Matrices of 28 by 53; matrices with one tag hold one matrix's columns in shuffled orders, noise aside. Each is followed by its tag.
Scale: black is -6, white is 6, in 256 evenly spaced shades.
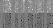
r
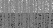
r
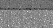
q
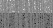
r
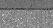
q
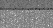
q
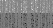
r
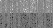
r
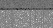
q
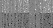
r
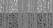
r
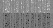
r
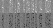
r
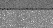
q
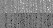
r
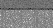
q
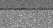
q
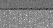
q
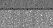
q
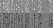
r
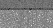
q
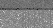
q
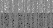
r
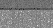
q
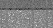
q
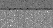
q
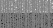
r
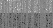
r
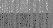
r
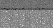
q
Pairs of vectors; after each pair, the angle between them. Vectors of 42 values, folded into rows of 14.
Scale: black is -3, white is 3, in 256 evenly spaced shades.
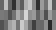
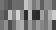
orthogonal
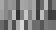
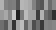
nearly parallel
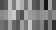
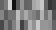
orthogonal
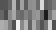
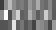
partly opposed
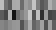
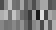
nearly opposite
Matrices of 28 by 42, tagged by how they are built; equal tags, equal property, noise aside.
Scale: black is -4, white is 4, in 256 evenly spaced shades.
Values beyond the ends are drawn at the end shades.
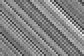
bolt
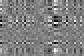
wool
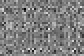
wool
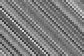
bolt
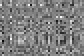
wool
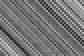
bolt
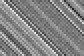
bolt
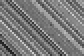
bolt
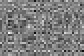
wool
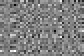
wool
